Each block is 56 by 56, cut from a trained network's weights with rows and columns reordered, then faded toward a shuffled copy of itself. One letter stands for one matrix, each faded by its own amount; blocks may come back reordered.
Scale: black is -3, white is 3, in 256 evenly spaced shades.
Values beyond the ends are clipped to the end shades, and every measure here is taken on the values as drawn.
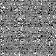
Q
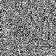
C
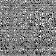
Q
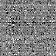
Q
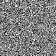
C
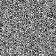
C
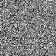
C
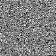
C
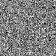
C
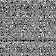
Q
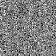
C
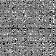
Q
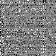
Q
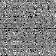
Q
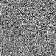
C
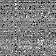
Q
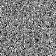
C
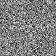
C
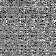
Q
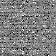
Q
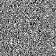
C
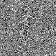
C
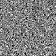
C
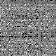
Q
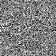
C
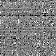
Q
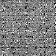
Q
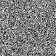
C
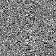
C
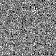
C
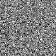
C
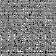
Q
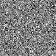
C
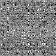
Q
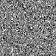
C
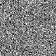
C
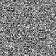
C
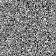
C
